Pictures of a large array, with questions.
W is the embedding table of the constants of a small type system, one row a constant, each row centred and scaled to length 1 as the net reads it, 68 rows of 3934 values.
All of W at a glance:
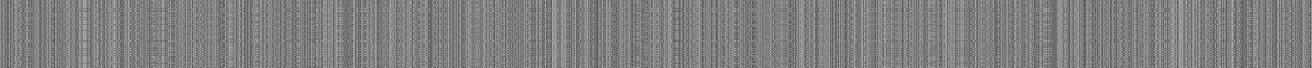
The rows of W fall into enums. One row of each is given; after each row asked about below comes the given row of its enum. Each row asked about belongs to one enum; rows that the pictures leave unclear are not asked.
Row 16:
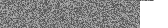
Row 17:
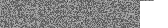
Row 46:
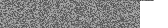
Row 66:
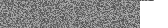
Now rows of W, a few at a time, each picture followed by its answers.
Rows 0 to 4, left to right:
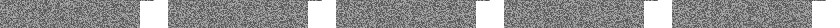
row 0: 16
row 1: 66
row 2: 66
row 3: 66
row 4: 46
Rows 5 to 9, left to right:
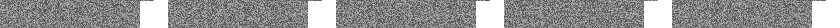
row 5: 16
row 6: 46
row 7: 66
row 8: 17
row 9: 16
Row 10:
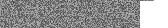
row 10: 17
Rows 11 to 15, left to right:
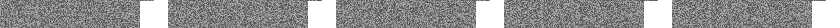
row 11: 17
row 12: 66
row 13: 16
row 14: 46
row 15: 46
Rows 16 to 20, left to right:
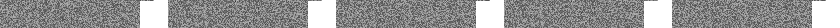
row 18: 66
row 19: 17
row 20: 66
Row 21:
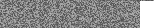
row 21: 46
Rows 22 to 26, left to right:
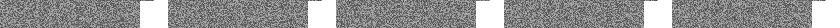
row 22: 46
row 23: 66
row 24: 17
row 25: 16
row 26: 16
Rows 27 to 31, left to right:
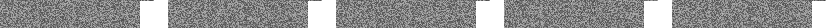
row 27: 66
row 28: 46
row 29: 66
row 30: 17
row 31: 46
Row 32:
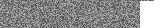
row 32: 66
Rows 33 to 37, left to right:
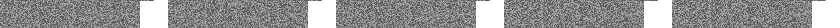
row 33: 66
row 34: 16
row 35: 66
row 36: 46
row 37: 46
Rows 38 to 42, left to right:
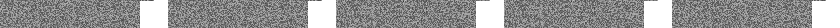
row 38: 66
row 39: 66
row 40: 17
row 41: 17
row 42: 66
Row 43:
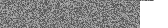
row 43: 16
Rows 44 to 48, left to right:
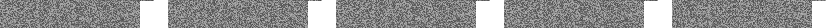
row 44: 46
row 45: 16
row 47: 46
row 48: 17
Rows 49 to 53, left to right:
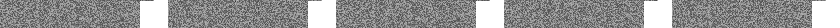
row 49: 46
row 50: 17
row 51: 46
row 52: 16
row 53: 17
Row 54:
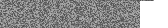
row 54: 46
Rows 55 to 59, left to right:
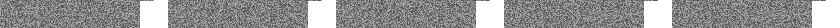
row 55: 17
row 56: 16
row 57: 16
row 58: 66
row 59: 66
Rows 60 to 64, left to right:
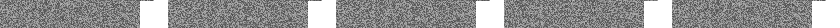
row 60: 16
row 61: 46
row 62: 46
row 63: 17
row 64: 16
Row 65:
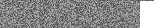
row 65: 46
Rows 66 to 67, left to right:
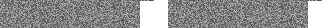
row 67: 66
